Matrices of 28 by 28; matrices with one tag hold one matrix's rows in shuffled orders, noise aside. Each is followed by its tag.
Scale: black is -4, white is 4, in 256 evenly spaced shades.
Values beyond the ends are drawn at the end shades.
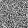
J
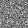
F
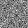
J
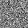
F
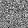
F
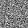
F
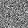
F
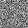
J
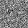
F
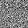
F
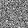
F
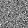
F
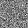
J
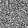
F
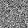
F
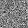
J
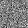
J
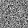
F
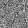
J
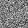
F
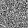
J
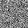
F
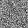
J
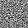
F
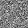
F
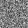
J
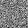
J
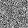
J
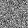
J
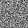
F
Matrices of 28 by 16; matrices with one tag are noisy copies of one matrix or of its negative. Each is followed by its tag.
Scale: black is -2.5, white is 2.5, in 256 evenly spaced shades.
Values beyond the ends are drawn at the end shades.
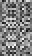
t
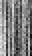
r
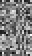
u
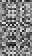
t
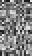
u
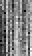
r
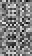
t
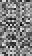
t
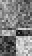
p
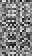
t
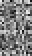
u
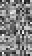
u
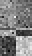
p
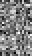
u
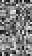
u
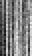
r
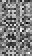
t
